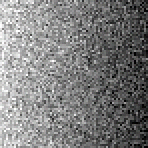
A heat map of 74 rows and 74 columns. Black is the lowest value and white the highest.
Odd rows or columns: none. Grain: fine. Stripes: none. Slope: up to the left.
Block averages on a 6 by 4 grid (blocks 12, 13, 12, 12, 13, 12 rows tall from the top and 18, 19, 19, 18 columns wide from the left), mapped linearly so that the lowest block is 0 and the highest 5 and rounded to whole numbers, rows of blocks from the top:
5 3 2 0 | 5 4 2 0 | 5 3 2 0 | 5 3 2 0 | 5 3 2 0 | 5 3 1 0
